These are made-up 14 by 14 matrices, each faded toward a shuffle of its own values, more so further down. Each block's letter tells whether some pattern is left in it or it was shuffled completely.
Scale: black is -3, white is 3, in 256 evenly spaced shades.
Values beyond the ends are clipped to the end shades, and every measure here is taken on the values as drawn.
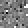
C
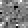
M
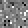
C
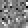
M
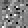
C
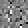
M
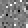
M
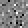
M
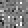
M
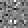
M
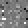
M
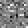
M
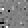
M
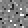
C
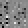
M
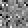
M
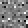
M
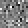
M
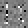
M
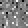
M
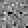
C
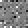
M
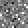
C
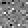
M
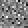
C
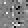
M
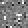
C
